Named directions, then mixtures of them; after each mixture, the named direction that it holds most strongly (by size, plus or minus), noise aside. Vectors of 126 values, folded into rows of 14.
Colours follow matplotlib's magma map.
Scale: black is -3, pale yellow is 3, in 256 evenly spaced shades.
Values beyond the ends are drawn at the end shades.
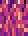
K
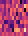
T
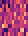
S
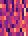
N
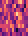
K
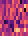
T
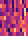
N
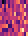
S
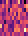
T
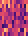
S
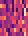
N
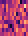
T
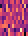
N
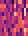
N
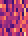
N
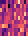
S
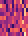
N
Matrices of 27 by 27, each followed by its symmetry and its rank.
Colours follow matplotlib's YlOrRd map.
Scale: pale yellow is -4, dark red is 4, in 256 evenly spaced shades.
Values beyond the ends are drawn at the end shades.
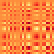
symmetric, rank one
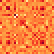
symmetric, rank five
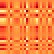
neither, rank one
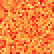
neither, full rank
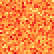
neither, full rank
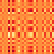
neither, rank one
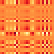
neither, rank one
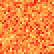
neither, full rank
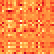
neither, rank three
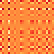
symmetric, rank one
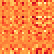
neither, rank three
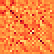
symmetric, rank five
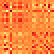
symmetric, rank three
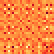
symmetric, rank three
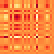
symmetric, rank one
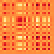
symmetric, rank one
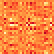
neither, rank three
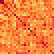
symmetric, rank five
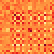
symmetric, rank three
